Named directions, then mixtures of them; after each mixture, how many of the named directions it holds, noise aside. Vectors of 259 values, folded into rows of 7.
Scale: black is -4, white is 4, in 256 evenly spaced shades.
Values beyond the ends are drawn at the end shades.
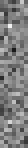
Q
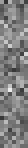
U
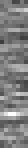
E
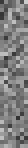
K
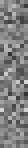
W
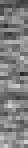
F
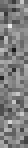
one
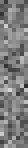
two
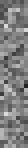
three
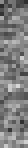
two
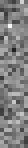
one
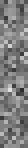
one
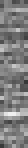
one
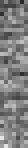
two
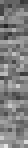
one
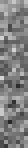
two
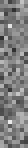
two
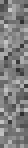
three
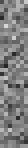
two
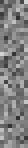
one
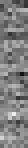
three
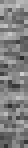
one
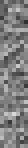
three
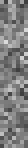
two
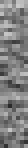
one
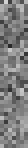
one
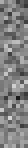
two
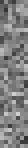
three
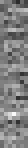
three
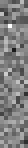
two
